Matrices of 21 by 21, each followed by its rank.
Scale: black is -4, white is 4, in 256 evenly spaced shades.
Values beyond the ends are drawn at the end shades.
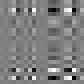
one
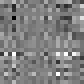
three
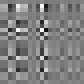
one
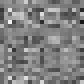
three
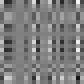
one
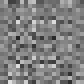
three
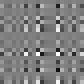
one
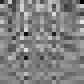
three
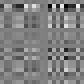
one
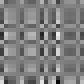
one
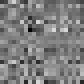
three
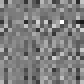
three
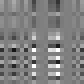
one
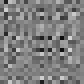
three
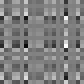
one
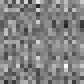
three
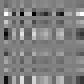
one
